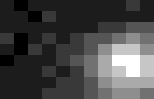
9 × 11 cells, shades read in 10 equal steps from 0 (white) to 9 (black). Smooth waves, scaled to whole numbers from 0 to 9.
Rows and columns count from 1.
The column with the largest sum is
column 2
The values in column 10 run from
0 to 8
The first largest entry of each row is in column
2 3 1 2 2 1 1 1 1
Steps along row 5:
up down up down same down down down same up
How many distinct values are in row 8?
5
